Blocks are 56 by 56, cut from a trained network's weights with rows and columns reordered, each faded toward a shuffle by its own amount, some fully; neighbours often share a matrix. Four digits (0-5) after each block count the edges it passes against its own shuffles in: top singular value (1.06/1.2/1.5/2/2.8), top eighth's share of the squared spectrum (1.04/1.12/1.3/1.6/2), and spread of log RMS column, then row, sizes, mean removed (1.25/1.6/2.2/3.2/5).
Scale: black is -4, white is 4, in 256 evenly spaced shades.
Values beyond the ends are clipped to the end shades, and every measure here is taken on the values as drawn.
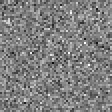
0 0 0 0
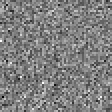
0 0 0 0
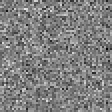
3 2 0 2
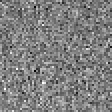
2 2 0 1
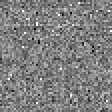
0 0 0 0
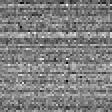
4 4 2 3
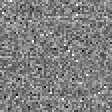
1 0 0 0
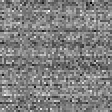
3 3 1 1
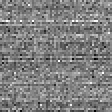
4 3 1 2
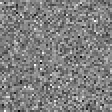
1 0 0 0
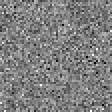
0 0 0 0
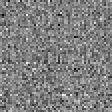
3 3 1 2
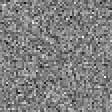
1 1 0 0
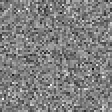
1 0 0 0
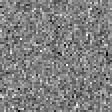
1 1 0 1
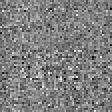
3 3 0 2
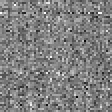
2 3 0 2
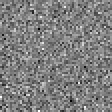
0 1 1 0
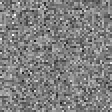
1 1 0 0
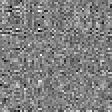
4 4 2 2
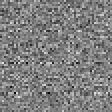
4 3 0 2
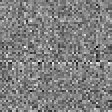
4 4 1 3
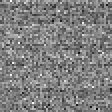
2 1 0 0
